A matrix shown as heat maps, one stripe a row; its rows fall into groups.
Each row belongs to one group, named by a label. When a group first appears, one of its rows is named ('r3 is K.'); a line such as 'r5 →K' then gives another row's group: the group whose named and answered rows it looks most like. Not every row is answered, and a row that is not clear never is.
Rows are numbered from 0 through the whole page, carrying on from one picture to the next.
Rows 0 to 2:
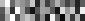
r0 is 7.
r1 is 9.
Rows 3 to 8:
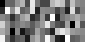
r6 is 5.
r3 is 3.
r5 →9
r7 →9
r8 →5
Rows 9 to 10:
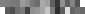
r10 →5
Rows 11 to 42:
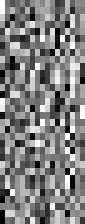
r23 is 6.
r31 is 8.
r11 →5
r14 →6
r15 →9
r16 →8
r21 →3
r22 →3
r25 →5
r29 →6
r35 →6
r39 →3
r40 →9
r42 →3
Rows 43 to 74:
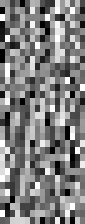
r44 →3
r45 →5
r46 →3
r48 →3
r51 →3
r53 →7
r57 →8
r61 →6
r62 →6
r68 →7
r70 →7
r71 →9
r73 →5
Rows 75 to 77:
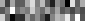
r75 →6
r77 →9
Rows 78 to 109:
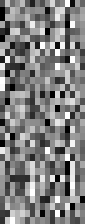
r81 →6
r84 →8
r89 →5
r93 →9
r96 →6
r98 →3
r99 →5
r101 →6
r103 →8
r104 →6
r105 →6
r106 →3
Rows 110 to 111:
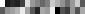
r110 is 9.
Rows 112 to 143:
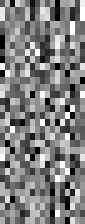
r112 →9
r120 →3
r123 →3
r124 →7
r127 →6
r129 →8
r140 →7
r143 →6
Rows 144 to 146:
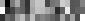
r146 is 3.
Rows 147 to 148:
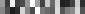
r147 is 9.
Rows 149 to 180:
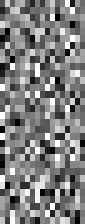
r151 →9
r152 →7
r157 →9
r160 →9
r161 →5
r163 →8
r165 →5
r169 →3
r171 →3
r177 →7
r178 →9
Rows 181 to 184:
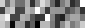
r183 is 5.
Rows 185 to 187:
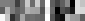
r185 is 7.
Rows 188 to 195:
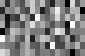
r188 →6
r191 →6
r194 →9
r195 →7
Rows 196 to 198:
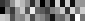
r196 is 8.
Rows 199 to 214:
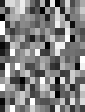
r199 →9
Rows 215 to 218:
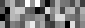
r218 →6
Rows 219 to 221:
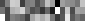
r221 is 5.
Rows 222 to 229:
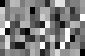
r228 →8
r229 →3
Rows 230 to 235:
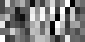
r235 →5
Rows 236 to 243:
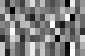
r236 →6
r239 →9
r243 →6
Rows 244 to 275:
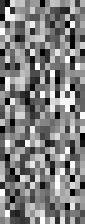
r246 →9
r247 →6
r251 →3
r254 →9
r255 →9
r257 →8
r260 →9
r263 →3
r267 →6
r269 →7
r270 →3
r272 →9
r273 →6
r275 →8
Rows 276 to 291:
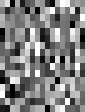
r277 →8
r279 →7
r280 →3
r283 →7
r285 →9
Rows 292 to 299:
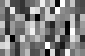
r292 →8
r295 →6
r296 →6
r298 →5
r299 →9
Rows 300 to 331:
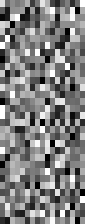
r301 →8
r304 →6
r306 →5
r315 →5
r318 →8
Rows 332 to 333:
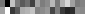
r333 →7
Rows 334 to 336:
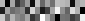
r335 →3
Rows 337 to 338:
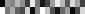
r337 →3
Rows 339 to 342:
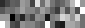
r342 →5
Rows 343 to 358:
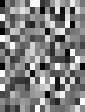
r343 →3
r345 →5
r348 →5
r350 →6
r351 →7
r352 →3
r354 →8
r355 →5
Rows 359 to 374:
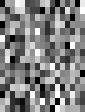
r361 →7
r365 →6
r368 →8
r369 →3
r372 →3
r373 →8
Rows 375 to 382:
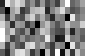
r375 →9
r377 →6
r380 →5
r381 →6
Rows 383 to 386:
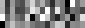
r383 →6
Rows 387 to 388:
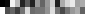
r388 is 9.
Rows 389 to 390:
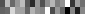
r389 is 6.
